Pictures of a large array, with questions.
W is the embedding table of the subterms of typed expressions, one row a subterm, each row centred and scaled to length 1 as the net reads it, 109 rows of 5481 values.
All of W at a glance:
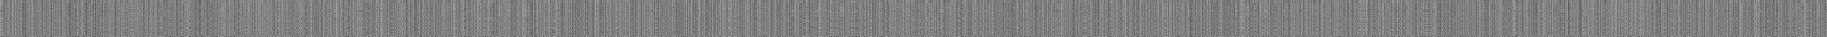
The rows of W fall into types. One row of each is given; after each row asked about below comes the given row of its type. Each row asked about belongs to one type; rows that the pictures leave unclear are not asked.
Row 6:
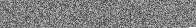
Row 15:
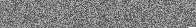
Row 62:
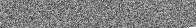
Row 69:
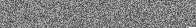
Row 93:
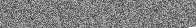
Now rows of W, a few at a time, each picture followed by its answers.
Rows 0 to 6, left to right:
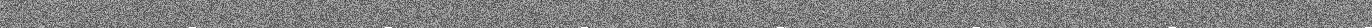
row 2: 69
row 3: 15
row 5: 93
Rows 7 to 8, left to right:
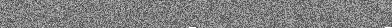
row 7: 69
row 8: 15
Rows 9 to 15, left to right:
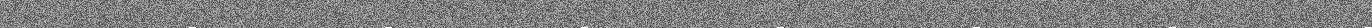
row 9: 15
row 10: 69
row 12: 69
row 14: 93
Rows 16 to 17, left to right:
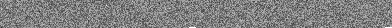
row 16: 6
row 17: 62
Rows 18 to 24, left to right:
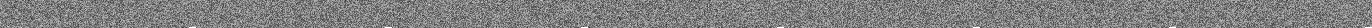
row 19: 15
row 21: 62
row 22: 69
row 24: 62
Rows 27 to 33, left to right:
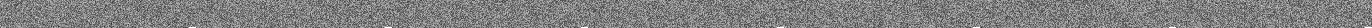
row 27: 15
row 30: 93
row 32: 6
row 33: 93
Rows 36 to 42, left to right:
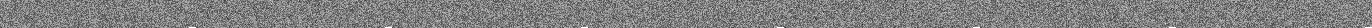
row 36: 15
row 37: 93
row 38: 6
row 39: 69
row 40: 62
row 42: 62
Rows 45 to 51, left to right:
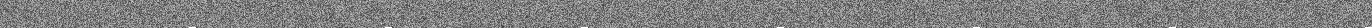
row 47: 62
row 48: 15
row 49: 6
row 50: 93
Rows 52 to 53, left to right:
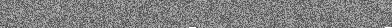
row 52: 69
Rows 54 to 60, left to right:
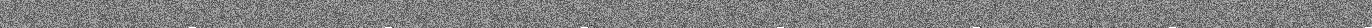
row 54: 15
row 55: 69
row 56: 15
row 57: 69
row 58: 69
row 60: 62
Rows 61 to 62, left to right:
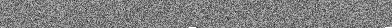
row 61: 15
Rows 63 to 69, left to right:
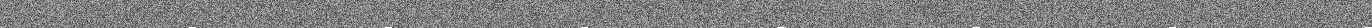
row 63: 15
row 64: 6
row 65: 69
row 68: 62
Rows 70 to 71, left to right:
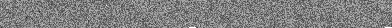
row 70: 6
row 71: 15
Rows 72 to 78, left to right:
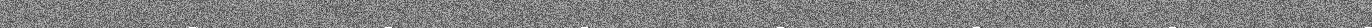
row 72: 69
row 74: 6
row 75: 15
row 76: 93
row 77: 6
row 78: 15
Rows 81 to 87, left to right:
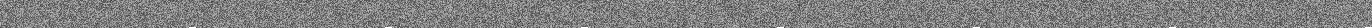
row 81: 69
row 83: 69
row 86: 6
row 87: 6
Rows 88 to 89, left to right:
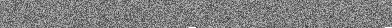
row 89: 62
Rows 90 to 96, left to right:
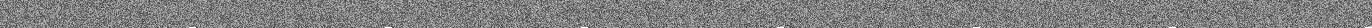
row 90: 69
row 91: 15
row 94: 69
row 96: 93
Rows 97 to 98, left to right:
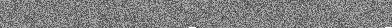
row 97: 15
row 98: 6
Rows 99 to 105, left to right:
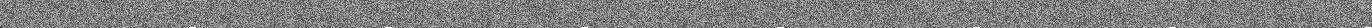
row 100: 15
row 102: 62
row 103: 6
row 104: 6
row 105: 15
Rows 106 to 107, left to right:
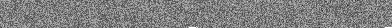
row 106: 15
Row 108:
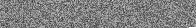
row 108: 62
